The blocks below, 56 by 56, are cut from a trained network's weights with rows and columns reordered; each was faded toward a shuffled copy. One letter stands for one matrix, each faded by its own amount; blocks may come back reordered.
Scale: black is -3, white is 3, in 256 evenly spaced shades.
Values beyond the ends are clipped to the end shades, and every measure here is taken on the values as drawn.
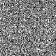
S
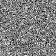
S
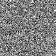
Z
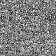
Z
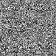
Z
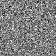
Z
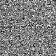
S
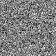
Z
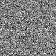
S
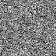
S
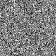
Z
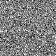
S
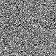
Z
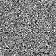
S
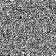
Z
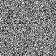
Z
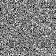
S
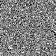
Z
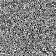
S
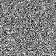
S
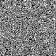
Z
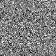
S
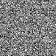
S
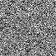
S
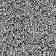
S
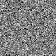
S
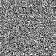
S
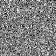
S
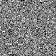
S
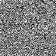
S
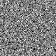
S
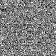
S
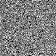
S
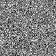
S
